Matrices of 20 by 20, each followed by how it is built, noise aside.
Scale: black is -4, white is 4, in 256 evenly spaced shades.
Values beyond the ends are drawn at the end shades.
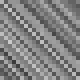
Toeplitz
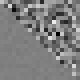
upper triangular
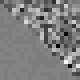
upper triangular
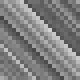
Toeplitz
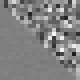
upper triangular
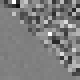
upper triangular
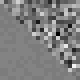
upper triangular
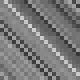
Toeplitz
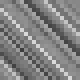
Toeplitz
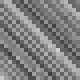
Toeplitz
